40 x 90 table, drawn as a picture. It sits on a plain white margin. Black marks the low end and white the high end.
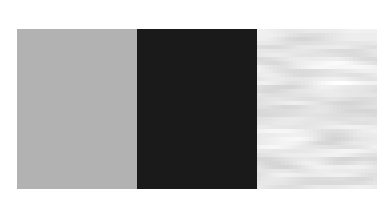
The table splits into one row of 3 panels. Panel 1,1: high, flat. Panel 1,2: very low, flat. Panel 1,3: very high, streaked across, faint in contrast.
